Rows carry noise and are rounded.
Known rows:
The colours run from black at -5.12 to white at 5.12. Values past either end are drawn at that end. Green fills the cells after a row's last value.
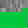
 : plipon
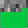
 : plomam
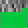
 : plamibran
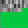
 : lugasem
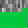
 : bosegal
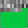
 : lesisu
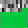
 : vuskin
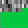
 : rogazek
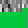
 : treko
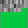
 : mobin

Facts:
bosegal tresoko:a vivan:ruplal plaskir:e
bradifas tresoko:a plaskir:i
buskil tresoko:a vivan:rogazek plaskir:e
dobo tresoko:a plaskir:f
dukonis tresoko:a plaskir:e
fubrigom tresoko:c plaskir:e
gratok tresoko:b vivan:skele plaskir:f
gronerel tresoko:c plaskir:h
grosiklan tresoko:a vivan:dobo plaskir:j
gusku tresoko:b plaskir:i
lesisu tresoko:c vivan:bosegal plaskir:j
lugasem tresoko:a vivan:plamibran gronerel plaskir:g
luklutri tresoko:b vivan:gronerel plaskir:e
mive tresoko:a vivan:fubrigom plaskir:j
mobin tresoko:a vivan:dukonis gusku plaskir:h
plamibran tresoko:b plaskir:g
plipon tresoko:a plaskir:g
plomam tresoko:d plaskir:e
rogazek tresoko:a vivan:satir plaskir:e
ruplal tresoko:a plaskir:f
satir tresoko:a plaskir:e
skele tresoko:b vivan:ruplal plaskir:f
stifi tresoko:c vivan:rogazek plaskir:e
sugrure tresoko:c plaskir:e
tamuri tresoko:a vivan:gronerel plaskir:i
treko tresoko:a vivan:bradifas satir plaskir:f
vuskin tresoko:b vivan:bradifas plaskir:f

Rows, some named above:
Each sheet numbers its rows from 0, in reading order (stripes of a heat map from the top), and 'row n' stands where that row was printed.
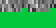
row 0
plamibran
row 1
gronerel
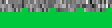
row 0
skele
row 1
gusku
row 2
sugrure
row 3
satir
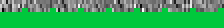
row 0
stifi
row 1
skele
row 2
buskil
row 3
gusku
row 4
rogazek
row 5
ruplal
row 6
bradifas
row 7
fubrigom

